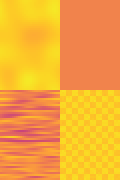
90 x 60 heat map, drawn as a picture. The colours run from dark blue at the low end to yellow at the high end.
It is made of 2 by 2 panels. Panel 1,1: very high, smooth, faint in contrast. Panel 1,2: high, flat. Panel 2,1: high, streaked across. Panel 2,2: very high, checkered, faint in contrast.
